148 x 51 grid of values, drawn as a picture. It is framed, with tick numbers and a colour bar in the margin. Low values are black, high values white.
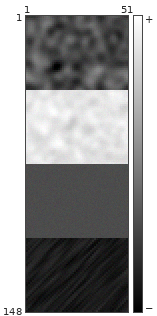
The table splits into 4 rows of 1 panel. Panel 1,1: low, blotchy. Panel 2,1: very high, blotchy, faint in contrast. Panel 3,1: low, flat. Panel 4,1: very low, slanting up to the right, faint in contrast.
